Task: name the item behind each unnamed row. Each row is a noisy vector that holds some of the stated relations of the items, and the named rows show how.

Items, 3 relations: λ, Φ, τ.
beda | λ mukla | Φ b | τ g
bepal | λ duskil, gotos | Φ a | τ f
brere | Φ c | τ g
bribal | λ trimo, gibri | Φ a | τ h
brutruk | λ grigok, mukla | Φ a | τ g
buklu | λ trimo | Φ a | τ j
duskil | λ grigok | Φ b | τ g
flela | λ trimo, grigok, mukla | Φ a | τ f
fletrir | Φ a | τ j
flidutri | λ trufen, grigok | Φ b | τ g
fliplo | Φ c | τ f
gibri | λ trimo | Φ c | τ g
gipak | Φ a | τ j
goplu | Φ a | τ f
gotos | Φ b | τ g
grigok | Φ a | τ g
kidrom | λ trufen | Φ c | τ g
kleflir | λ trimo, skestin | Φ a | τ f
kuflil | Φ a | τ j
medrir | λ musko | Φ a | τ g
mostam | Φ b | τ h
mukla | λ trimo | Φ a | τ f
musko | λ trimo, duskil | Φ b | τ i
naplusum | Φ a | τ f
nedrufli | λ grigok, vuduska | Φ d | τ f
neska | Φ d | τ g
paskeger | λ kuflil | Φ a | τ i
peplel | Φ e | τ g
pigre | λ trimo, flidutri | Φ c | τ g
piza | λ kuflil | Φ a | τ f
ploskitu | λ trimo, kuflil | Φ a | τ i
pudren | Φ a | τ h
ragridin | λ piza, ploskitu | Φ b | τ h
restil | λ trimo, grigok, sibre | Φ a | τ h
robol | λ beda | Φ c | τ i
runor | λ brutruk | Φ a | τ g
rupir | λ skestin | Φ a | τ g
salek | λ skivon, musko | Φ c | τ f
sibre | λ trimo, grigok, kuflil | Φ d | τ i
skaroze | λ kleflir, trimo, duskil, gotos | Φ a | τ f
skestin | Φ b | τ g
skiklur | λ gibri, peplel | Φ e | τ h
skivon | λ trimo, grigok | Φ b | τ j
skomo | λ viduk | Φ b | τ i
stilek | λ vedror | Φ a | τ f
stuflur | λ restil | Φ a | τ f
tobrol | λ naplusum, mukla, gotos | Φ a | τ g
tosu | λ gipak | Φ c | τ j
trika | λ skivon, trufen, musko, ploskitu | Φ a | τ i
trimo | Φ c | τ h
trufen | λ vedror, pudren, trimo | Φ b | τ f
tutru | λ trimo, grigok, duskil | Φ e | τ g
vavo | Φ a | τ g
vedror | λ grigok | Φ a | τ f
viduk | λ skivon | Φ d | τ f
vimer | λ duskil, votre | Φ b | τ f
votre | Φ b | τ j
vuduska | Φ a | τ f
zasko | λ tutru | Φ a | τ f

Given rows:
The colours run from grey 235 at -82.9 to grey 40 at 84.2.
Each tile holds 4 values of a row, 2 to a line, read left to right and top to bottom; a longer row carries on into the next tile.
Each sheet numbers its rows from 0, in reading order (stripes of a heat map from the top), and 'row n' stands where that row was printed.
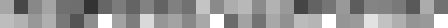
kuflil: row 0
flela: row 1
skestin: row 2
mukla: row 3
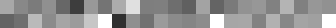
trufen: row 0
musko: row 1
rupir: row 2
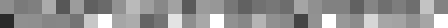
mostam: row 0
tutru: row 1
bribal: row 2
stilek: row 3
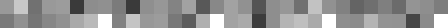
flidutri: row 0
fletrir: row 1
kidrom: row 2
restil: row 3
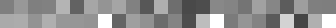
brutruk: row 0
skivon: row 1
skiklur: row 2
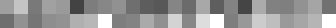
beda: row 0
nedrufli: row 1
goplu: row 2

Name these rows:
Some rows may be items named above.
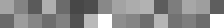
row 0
skivon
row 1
paskeger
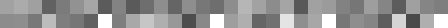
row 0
ploskitu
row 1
pudren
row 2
tutru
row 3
skiklur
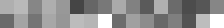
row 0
skestin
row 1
skivon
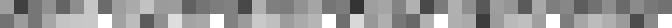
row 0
fliplo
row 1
peplel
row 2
goplu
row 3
gipak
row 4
gibri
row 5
pudren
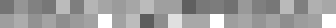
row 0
tobrol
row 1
peplel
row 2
tobrol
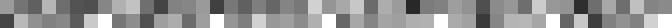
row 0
votre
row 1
sibre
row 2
skaroze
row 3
duskil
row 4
pigre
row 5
tosu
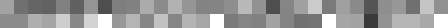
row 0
viduk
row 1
vavo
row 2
trika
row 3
kidrom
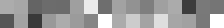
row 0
robol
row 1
grigok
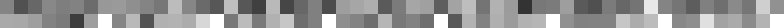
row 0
buklu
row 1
neska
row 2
trimo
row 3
paskeger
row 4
gotos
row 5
salek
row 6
bepal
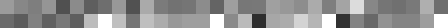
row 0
ragridin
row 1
piza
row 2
brere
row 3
skomo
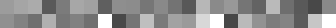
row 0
paskeger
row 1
vimer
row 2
votre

